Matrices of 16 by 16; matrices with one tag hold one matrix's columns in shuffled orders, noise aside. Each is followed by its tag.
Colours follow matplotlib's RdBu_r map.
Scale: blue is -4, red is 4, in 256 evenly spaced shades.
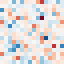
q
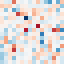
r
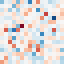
r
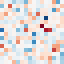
r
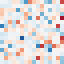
q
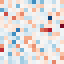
r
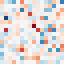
r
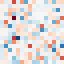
q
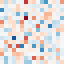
q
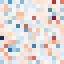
q
